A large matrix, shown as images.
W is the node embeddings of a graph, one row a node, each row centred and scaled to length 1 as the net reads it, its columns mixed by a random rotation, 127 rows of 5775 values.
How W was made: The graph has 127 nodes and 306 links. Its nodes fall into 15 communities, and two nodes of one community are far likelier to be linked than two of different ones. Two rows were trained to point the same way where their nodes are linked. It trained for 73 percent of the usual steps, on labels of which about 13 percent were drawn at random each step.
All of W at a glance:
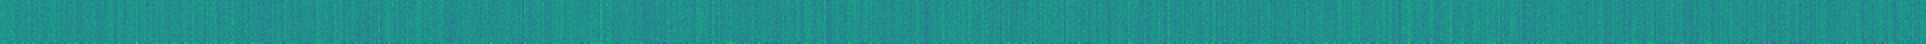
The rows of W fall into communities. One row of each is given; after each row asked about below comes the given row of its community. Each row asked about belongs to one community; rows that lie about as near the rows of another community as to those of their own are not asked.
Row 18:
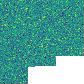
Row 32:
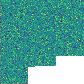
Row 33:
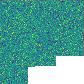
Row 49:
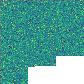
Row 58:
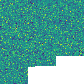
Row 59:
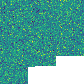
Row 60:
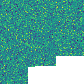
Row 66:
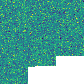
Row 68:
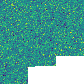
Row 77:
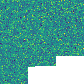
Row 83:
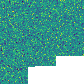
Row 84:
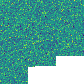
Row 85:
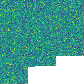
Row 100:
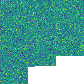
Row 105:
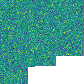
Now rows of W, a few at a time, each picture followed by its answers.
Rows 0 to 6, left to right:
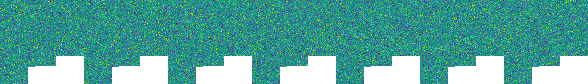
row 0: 66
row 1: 33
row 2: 32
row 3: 59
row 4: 58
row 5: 100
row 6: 83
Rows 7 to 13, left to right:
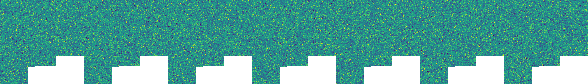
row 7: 100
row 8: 84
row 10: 60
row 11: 105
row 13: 77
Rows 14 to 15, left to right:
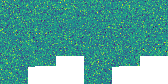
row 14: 84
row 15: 32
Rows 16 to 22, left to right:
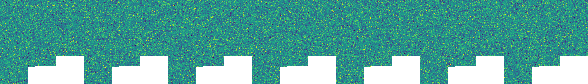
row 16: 84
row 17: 58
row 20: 60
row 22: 60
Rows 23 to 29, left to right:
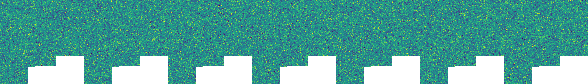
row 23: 33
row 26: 32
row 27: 83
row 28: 59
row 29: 100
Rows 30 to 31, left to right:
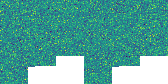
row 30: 100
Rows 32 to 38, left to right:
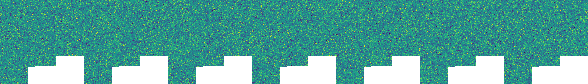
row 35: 68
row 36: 66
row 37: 85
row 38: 59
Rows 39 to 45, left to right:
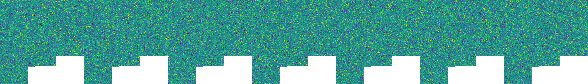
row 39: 77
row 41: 77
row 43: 59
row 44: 66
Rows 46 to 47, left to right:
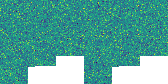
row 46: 84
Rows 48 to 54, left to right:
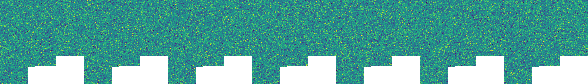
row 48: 68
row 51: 60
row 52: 68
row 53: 33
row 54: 100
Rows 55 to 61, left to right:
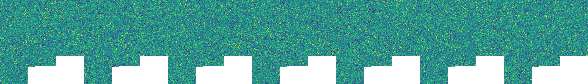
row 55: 60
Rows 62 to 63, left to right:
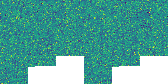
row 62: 33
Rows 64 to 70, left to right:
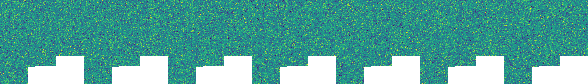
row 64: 85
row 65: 84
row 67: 85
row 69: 33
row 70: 18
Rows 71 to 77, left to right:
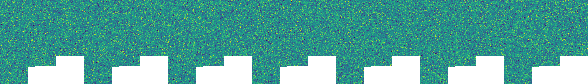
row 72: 59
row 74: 49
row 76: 66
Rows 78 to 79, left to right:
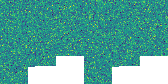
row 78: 105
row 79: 85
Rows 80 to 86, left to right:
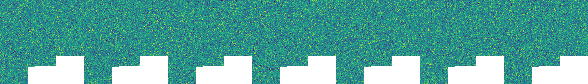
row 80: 59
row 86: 49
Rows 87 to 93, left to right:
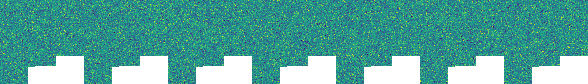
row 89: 84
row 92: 60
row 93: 59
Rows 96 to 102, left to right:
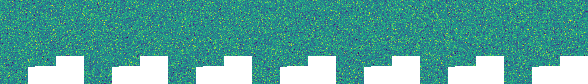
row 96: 105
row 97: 105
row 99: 33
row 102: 59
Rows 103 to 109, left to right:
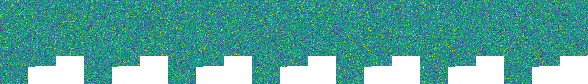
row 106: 66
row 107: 32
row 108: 32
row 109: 68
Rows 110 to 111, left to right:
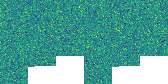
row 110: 49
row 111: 100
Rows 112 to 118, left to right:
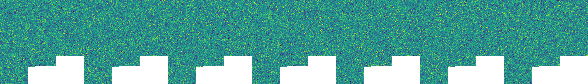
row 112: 77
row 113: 83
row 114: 66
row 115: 33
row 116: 60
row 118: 60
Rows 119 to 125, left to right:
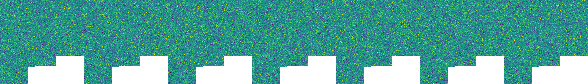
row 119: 105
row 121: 68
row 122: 77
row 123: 68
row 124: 84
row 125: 84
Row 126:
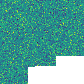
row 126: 33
